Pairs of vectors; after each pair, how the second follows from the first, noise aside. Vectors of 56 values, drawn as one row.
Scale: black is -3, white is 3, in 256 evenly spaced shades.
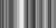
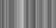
shrunk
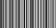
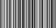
shuffled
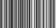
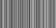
shrunk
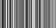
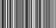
copied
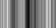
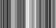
negated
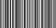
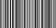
copied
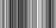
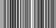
shuffled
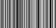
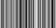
shuffled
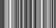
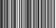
shuffled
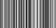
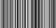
negated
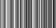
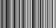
negated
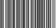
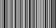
negated
